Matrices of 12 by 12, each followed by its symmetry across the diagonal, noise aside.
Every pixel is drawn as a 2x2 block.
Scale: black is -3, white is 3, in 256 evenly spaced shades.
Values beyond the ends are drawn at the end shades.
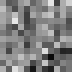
neither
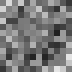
symmetric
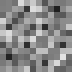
symmetric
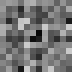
symmetric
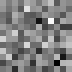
neither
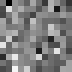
neither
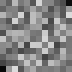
symmetric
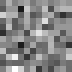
neither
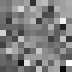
antisymmetric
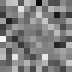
antisymmetric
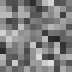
antisymmetric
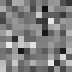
antisymmetric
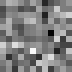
antisymmetric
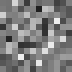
symmetric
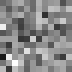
neither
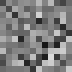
symmetric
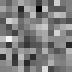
antisymmetric
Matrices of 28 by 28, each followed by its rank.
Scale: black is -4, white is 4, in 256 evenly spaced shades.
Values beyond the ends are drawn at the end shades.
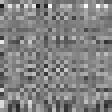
three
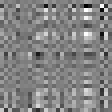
two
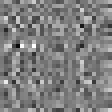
three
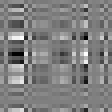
one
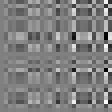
one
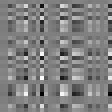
one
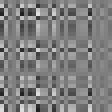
one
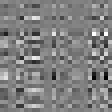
two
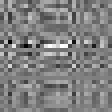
two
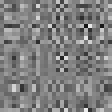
three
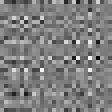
three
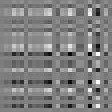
one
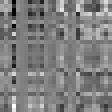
two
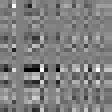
two
